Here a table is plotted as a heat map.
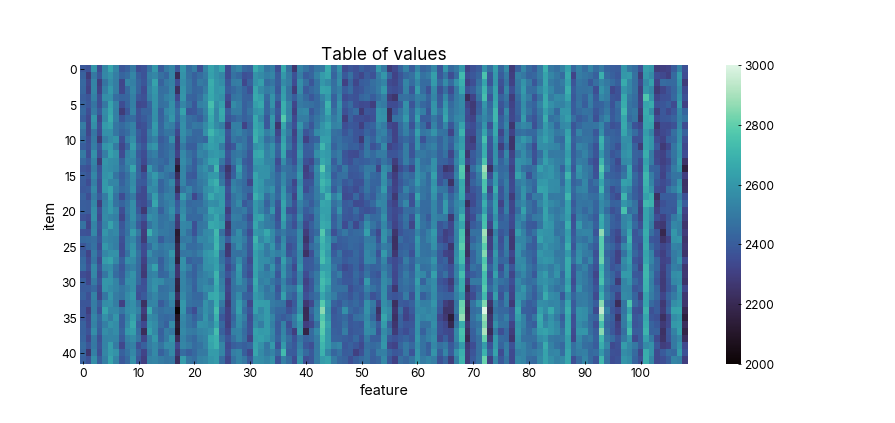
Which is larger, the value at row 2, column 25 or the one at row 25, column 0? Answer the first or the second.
the first
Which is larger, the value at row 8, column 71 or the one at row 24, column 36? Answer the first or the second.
the second
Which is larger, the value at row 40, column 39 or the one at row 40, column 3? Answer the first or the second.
the first
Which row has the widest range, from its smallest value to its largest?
34
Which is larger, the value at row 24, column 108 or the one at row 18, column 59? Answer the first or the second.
the second
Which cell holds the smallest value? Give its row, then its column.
34, 17
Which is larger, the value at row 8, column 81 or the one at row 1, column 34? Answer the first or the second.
the second
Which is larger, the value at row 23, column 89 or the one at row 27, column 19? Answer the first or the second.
the first
